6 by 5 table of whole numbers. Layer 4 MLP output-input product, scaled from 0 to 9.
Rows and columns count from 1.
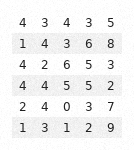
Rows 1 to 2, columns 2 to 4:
3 4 3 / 4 3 6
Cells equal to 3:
6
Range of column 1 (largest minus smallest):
3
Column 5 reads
5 8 3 2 7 9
